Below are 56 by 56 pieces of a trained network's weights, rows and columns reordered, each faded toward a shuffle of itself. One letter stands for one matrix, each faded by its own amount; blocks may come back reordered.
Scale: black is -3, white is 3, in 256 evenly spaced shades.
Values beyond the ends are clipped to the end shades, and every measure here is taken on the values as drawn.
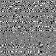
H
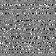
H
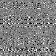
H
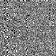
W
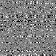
H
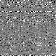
H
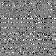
H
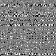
H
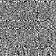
W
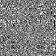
W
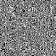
W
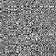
W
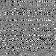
H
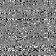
H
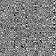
W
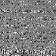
H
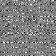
H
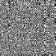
W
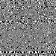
H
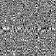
W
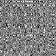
W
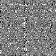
W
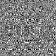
W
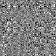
W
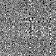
W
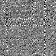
W
